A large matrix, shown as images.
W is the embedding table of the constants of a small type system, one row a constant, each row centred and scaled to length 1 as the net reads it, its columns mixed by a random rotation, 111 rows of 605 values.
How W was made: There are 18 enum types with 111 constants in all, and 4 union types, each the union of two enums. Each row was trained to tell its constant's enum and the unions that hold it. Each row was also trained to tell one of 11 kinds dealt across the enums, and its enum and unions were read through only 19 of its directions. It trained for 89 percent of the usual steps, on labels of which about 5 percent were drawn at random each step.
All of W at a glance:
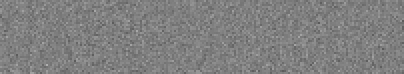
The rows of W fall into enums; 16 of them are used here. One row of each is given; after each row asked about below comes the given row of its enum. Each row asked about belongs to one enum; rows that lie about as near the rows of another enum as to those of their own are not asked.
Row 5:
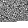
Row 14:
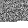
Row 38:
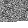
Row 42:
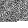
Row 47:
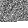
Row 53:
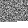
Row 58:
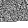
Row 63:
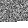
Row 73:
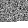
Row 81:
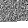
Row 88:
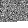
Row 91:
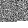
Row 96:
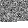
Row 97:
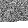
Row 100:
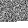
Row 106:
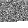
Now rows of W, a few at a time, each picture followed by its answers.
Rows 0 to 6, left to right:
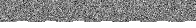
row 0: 100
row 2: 97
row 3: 5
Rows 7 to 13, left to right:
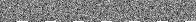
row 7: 73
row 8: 88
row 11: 42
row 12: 5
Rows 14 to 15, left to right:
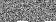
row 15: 106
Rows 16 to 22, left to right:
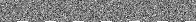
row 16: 81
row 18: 97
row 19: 63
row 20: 106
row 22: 63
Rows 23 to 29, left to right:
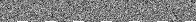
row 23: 53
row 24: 73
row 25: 91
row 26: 100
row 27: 81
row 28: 58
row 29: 47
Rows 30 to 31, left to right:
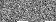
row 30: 96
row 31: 42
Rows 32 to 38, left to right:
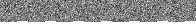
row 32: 63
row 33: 81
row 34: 14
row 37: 88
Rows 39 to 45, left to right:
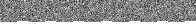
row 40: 96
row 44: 63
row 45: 5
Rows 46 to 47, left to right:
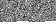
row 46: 73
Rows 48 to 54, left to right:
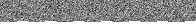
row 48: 97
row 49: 100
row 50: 91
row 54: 88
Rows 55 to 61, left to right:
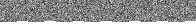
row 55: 100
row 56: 42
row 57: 100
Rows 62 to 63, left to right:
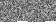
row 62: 96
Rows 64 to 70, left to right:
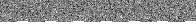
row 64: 97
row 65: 63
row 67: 58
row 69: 42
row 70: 96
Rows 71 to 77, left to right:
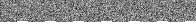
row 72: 14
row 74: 88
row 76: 97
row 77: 106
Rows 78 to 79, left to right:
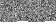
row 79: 73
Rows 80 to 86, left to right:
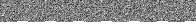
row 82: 106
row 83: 81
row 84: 97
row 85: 81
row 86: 100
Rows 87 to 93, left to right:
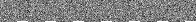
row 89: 91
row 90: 88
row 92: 38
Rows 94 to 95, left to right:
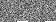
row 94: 53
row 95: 63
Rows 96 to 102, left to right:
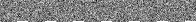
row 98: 58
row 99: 106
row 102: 91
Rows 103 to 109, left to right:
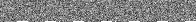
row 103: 88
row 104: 58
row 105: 96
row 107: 96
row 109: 81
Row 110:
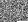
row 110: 73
